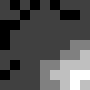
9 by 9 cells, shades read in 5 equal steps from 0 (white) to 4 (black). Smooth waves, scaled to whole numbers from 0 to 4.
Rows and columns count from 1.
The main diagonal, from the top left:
3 3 3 3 3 3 1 0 1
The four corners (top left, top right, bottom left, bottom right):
3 3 3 1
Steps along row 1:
up down up down up down same same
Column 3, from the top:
3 4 3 3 3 3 3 3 3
